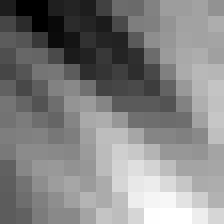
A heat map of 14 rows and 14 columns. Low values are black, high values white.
The grain runs diagonally down to the right. The bottom right is the ninth with the highest average. No lone cell stands out from its neighbours. The field climbs toward the bottom right.
